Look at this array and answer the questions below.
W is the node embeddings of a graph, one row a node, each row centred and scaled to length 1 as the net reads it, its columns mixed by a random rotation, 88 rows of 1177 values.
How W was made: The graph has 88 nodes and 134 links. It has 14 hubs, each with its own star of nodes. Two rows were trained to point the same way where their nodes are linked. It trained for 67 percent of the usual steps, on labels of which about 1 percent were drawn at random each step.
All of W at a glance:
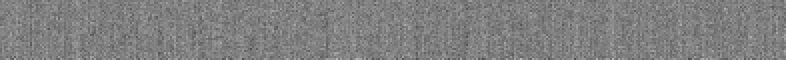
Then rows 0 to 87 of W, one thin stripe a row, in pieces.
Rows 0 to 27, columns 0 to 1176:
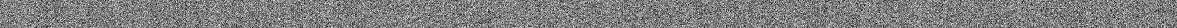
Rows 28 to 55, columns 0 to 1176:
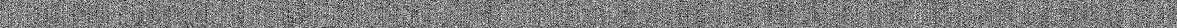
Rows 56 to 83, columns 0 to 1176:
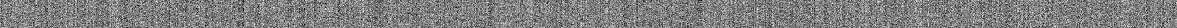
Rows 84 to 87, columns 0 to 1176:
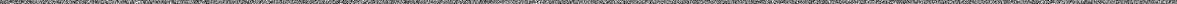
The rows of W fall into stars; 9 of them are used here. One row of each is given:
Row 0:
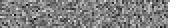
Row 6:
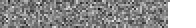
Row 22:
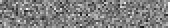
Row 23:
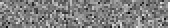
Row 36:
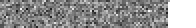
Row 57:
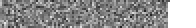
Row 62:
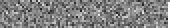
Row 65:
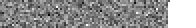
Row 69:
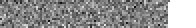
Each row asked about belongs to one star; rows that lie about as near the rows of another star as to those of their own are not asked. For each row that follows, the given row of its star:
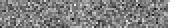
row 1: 22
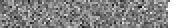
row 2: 65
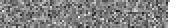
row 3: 36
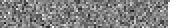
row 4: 69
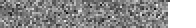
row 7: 22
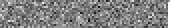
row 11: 36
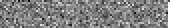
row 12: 65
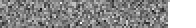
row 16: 36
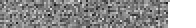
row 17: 0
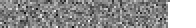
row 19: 23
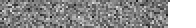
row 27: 36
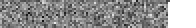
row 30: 36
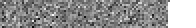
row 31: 6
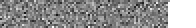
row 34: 69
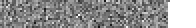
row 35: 57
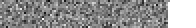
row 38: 23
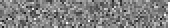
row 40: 65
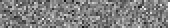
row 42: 23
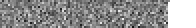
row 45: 65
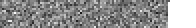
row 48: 36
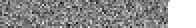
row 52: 62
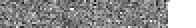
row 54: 6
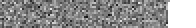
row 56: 6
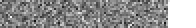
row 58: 62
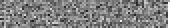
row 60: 0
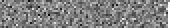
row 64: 65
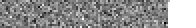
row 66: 62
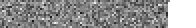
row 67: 36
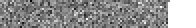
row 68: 6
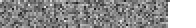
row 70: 22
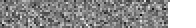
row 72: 62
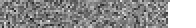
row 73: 57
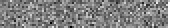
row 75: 69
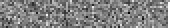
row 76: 6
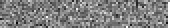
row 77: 0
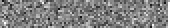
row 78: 57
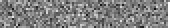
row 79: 22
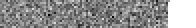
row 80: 65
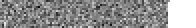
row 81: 57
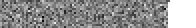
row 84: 65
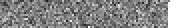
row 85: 69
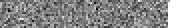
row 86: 69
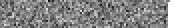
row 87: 22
